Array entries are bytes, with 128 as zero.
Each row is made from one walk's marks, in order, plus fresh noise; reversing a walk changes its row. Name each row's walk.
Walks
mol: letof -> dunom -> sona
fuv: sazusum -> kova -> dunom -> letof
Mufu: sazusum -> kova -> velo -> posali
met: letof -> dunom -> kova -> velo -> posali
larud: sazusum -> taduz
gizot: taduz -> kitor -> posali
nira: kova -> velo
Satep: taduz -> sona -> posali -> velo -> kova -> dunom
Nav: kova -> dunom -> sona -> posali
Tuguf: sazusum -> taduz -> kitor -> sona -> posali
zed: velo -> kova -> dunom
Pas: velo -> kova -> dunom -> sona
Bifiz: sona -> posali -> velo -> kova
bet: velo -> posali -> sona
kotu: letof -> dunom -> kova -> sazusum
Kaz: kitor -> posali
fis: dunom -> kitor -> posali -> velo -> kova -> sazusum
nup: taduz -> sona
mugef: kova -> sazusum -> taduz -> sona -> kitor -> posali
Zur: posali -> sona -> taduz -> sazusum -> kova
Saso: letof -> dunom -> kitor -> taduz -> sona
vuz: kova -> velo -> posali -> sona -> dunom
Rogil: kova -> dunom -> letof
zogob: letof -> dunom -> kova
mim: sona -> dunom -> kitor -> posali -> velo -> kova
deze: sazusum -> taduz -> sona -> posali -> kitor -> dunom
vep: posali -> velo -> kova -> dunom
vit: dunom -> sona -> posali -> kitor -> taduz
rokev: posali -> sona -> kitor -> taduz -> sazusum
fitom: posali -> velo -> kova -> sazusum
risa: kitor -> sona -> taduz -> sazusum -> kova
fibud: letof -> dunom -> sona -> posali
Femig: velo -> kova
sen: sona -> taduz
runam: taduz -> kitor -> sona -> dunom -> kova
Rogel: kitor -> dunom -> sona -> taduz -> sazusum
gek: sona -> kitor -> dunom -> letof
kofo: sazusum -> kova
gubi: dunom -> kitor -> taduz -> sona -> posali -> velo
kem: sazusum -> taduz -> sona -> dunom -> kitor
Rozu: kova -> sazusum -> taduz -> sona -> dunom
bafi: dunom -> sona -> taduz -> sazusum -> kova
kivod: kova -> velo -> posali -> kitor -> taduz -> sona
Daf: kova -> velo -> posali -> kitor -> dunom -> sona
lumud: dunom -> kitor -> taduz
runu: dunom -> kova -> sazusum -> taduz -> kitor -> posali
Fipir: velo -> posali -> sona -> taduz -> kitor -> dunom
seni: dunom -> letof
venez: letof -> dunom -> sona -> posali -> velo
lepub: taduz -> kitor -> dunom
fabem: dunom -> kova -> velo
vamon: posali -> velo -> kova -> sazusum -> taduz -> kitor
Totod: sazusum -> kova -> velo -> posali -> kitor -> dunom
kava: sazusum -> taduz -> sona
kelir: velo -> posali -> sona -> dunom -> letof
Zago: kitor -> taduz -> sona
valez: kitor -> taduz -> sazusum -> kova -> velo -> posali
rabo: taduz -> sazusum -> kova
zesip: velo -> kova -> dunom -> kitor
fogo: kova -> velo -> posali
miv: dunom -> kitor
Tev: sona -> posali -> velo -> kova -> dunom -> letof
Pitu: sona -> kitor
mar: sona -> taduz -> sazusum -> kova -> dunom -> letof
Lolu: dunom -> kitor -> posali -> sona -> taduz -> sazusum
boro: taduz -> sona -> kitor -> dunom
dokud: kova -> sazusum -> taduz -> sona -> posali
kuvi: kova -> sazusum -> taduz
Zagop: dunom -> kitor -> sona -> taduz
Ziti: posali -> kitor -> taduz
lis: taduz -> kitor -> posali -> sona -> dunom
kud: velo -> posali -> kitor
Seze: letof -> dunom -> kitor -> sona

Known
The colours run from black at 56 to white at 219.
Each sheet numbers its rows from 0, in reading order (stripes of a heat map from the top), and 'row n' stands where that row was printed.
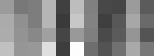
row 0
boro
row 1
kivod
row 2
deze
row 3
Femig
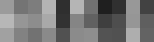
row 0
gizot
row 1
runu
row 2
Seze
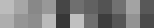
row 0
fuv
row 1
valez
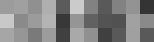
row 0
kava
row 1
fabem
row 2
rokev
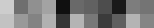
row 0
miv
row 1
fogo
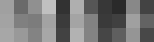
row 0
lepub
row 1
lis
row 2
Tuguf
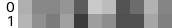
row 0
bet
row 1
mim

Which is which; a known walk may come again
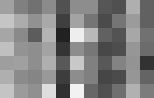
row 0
Seze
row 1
Mufu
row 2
Pitu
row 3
fis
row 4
kava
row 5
Lolu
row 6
nira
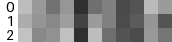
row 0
Nav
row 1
deze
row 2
zesip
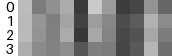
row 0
kud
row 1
vuz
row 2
Daf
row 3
met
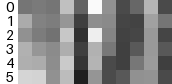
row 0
nup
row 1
vit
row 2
Zago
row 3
vamon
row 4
kuvi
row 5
kofo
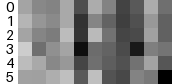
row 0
Satep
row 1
runu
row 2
runam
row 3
miv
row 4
fuv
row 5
larud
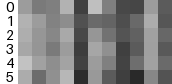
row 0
boro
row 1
kotu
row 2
bafi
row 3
rokev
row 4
fitom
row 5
lumud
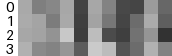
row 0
gubi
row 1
dokud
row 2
rabo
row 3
bet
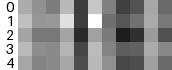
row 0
kivod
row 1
Femig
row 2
Ziti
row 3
Pas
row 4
Fipir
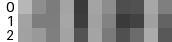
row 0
mim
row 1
lis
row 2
mar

